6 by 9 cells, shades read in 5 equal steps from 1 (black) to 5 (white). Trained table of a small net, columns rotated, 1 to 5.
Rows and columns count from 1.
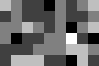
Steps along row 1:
down down same down up down up up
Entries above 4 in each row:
0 0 0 1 0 0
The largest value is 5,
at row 4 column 7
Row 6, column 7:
1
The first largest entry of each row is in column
1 2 3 7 7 2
